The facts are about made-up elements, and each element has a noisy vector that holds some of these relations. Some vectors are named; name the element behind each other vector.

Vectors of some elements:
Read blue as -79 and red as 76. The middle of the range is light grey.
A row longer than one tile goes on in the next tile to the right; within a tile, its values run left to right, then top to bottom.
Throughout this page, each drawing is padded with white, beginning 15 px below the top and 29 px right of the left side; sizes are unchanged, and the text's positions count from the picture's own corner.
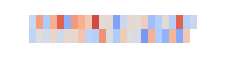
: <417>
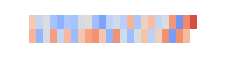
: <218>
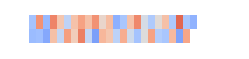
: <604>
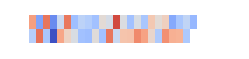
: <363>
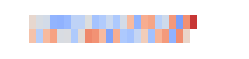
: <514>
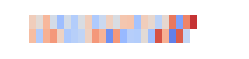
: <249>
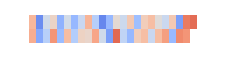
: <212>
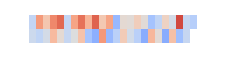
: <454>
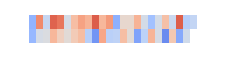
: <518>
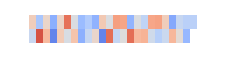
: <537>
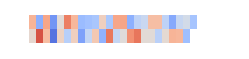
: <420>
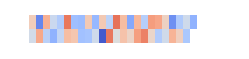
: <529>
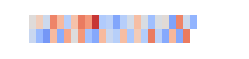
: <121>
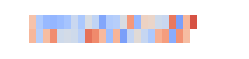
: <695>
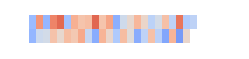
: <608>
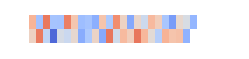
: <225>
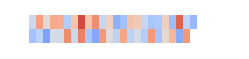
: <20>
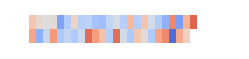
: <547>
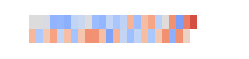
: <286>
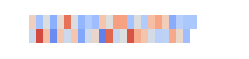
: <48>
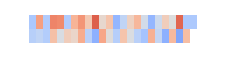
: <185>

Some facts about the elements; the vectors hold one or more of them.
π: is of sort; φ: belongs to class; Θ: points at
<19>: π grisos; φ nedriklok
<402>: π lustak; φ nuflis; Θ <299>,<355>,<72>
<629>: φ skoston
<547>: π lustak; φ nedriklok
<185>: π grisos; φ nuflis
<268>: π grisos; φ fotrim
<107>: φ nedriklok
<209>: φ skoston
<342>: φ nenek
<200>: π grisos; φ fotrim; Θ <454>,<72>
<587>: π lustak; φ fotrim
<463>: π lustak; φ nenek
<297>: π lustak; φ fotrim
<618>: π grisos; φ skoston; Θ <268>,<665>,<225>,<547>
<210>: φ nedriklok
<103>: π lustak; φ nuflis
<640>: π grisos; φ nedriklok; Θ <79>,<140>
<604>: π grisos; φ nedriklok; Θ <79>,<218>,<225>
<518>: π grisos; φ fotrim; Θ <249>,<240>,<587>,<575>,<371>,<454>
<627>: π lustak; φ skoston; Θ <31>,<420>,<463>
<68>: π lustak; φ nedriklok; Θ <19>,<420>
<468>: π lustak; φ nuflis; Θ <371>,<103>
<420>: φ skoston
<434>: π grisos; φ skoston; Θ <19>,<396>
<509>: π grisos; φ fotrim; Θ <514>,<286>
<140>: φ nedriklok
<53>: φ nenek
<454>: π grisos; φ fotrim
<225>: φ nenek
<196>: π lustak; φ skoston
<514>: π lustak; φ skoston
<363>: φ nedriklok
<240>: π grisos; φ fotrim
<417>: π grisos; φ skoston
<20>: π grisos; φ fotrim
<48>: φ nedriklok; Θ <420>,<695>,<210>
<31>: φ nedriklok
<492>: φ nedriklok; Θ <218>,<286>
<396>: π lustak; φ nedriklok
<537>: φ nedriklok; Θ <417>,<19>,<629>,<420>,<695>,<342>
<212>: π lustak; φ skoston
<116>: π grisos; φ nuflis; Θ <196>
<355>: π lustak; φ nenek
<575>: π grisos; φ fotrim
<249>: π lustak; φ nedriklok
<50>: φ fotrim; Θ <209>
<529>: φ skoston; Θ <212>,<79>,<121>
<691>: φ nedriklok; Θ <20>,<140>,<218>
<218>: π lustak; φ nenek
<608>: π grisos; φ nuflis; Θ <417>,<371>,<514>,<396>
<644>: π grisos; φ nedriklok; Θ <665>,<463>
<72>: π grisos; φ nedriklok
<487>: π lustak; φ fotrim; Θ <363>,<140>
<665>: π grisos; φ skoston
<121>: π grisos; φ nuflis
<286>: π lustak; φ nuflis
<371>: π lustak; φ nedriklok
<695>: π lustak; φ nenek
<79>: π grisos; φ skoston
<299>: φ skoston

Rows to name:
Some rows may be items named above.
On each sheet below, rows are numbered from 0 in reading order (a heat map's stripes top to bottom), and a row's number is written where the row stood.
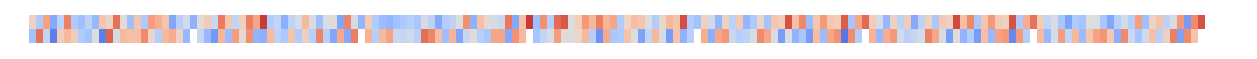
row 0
<691>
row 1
<121>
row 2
<695>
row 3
<200>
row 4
<402>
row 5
<402>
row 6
<218>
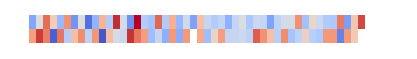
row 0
<50>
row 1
<463>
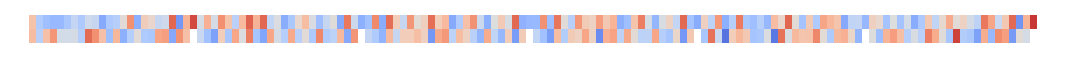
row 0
<695>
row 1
<79>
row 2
<644>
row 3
<618>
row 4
<691>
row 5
<468>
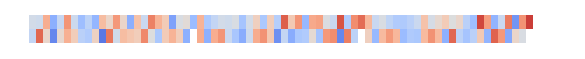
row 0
<492>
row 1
<355>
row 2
<103>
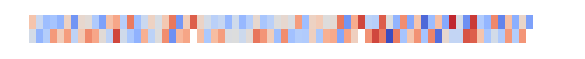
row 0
<487>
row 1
<297>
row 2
<209>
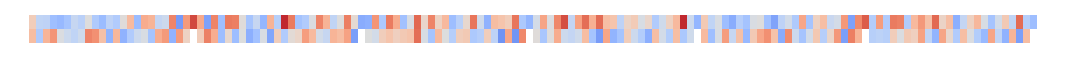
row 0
<396>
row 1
<299>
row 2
<116>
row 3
<72>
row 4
<218>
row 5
<185>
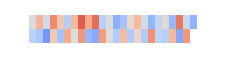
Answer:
<79>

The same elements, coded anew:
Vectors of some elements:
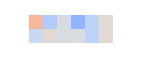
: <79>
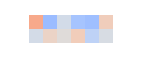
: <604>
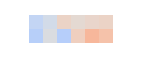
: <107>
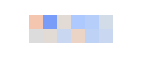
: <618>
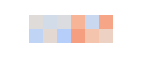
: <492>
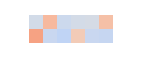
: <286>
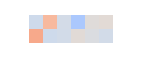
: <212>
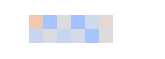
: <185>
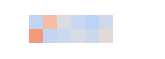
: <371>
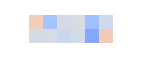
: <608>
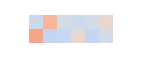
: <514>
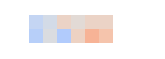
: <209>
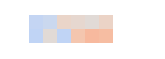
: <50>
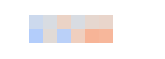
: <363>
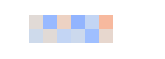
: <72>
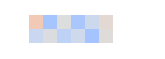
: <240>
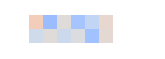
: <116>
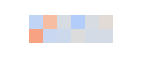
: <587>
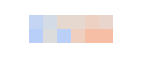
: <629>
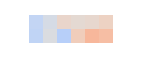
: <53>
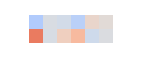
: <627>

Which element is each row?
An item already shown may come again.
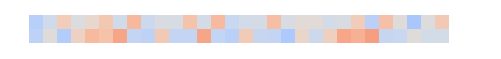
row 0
<299>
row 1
<286>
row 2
<286>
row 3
<140>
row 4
<355>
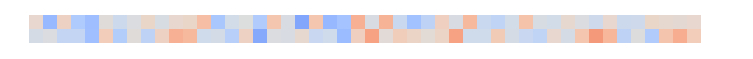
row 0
<518>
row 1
<363>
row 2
<509>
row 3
<200>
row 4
<487>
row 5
<218>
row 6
<529>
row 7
<225>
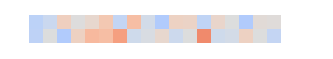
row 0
<299>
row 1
<695>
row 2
<463>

